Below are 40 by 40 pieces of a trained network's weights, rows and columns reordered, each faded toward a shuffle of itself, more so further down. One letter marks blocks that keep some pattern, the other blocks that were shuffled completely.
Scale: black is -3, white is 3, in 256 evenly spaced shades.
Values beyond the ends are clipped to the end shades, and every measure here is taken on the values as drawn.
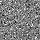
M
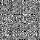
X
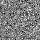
M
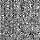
X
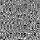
X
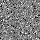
M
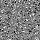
M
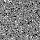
M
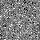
M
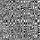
X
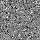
M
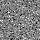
M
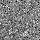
M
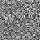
X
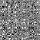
X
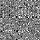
X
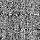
X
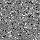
M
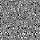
X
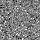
M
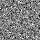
M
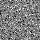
M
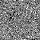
M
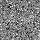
M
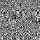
X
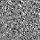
X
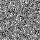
M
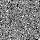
M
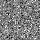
M
